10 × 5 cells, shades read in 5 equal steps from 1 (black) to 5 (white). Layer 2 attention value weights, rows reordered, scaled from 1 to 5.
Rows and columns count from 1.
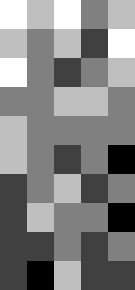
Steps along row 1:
down up down up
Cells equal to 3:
19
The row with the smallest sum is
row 10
